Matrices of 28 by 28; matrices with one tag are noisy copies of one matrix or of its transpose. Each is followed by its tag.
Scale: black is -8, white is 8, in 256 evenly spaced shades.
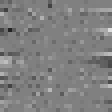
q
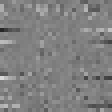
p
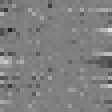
q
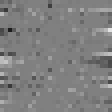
q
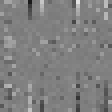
p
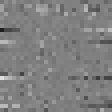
p
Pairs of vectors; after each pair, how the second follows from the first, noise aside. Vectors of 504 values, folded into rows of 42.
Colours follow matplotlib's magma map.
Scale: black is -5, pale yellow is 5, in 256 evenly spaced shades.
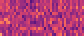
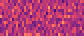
shuffled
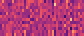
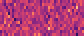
shuffled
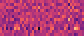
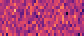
shuffled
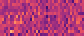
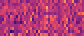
negated
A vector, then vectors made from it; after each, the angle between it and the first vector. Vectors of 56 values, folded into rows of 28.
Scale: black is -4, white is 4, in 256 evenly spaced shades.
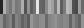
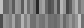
nearly opposite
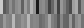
nearly opposite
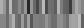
partly opposed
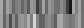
partly opposed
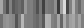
partly opposed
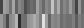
partly aligned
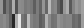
orthogonal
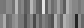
orthogonal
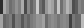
nearly parallel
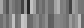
partly opposed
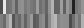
partly aligned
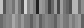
nearly opposite
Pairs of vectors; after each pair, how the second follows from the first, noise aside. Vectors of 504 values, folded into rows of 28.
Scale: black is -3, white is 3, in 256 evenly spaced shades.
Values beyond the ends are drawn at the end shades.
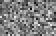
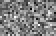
copied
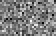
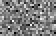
shuffled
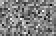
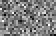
shuffled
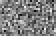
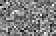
shuffled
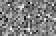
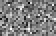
copied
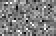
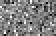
shuffled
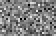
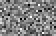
copied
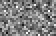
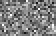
shuffled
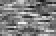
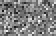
shuffled
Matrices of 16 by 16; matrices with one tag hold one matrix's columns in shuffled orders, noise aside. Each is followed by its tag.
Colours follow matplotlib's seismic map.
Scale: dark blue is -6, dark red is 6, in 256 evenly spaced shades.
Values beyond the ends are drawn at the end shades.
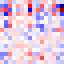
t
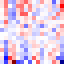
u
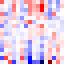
u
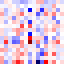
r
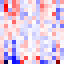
u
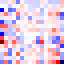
r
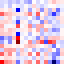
r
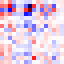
t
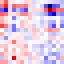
t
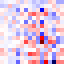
r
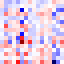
r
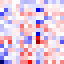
r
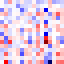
r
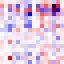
t
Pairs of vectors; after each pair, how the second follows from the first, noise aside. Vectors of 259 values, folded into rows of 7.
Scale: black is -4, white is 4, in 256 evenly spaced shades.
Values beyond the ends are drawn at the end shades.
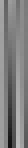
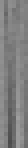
shrunk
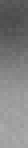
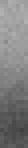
reversed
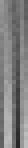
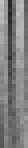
reversed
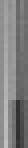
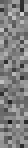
shuffled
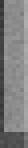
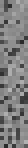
shuffled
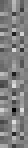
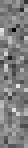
shuffled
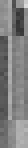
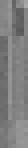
shrunk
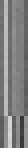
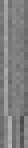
shrunk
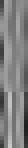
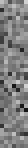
shuffled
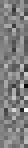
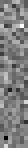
shuffled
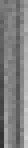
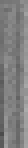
shrunk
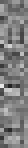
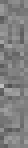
shrunk
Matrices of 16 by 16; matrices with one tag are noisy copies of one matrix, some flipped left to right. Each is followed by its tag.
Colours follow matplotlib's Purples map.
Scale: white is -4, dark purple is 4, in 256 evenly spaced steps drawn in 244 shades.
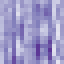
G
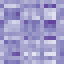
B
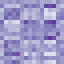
B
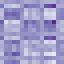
B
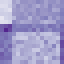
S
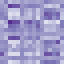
B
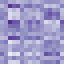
B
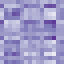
B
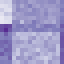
S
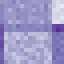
S
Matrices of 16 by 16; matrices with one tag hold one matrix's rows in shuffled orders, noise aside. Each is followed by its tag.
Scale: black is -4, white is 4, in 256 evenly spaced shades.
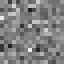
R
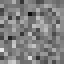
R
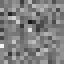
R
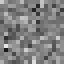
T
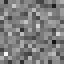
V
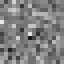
R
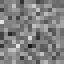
R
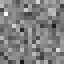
V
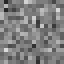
T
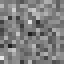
R
